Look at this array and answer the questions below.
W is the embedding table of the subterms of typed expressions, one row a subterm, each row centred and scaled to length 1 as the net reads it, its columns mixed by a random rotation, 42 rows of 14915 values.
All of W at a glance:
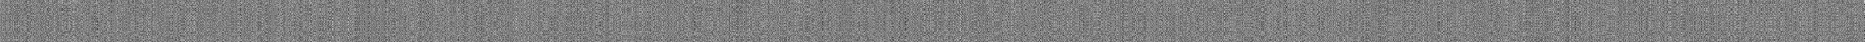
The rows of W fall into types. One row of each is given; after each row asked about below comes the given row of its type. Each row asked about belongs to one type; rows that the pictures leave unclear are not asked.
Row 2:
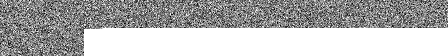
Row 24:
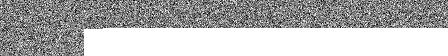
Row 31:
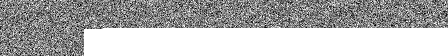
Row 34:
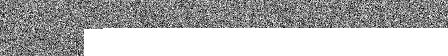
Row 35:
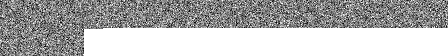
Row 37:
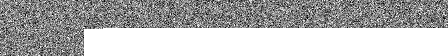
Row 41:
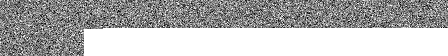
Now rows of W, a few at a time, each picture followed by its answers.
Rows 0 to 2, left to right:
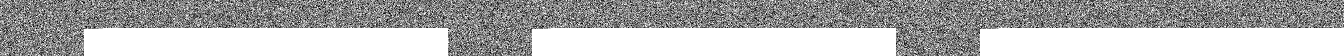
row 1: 41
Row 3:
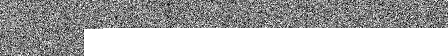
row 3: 37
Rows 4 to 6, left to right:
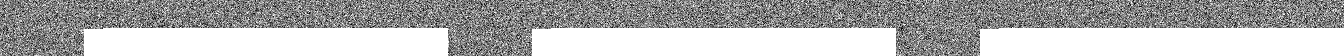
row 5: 41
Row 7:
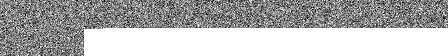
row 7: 37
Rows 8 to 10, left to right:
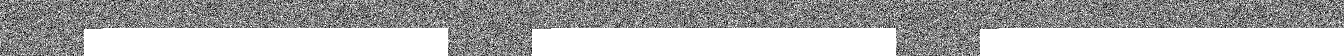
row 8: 31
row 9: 35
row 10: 31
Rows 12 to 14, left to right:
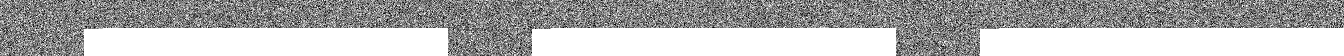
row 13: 2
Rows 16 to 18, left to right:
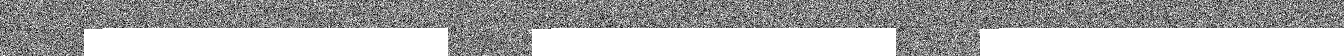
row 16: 2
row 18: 24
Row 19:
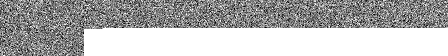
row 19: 2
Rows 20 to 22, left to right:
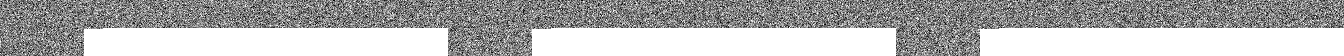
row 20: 41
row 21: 24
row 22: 24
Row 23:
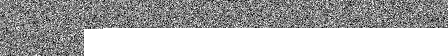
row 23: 37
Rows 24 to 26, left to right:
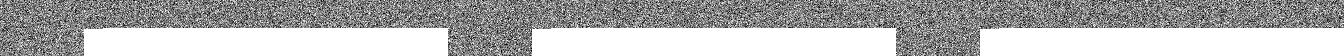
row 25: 35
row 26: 37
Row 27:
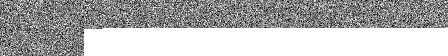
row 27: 2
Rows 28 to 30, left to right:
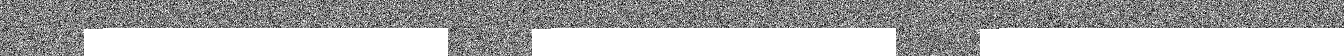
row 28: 24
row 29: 24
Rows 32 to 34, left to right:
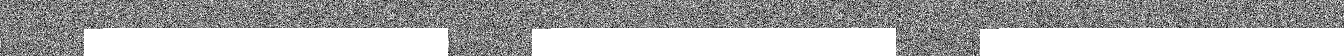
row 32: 41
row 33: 41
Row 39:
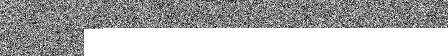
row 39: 37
